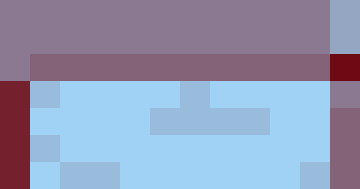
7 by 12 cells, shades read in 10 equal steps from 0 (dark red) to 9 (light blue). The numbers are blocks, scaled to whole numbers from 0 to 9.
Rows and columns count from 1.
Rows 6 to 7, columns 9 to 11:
9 9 9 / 9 9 8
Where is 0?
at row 3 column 12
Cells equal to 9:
30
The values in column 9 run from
4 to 9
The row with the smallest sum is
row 3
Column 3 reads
5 5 4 9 9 9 8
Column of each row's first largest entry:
12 12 1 3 2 3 2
